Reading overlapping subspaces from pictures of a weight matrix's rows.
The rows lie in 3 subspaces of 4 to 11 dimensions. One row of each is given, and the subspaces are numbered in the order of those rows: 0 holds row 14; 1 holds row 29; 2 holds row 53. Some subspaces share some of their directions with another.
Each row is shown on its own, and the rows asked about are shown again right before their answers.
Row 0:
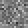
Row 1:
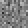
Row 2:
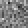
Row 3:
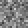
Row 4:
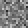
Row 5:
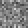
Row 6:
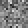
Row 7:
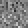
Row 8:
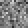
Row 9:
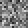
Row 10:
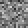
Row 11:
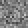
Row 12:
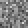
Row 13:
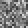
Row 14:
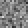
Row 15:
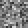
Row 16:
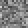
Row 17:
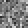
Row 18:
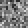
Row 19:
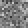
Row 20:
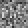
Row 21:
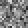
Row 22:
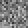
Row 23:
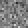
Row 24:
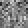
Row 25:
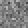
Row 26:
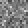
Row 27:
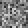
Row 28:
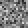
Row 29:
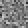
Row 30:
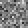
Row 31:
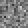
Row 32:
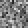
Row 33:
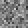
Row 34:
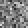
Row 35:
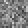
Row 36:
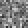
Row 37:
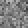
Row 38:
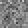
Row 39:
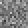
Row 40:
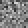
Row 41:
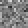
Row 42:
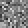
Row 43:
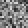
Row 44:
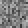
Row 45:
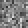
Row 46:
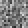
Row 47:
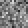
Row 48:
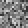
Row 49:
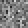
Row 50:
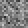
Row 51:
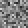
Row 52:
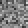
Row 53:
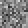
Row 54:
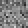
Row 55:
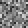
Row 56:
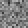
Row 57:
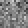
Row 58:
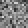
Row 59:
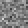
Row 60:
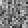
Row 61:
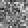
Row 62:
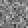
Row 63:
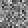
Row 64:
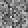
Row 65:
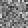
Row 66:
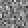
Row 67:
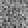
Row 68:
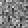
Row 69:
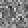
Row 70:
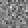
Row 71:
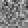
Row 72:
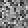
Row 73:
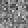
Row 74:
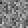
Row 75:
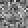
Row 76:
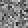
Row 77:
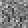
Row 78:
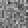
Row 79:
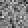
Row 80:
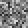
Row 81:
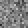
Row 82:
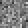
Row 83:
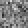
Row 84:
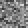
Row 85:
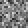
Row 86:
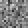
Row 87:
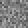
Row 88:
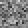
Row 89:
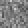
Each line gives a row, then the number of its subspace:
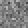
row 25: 0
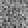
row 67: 2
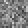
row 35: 2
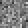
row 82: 0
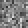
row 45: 2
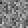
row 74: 2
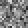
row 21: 1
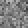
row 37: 0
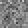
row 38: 1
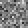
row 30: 1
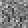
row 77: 0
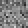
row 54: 2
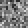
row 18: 0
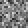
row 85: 1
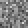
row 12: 1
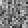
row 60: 1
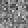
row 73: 2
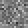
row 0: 1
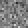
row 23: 1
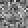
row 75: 1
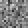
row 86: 2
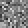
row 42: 2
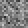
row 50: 1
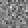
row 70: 1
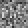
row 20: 1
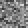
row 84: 1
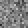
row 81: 2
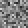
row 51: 1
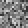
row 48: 0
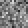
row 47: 0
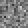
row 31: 1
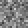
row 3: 2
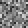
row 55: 2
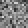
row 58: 0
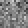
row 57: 0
